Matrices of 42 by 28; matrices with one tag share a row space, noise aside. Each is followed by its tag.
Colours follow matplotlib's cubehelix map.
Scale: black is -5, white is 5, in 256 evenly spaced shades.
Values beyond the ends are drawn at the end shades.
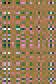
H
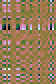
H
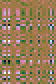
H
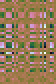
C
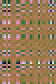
H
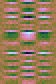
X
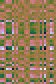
C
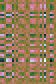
C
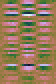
X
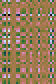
H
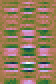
X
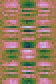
X
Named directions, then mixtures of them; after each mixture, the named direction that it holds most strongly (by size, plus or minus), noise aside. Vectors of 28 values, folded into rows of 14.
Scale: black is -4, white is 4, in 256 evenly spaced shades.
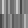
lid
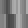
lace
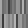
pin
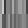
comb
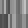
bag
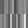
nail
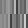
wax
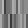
comb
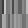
comb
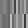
wax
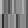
pin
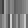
nail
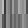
comb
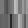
lace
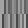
pin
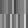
nail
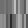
lace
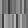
pin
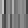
comb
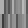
comb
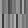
pin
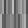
comb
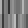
pin
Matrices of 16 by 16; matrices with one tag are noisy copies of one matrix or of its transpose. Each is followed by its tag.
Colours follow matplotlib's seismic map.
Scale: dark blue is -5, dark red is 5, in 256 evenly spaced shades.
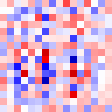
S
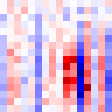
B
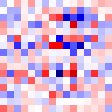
S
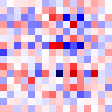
S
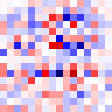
S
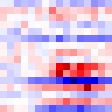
B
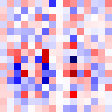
S
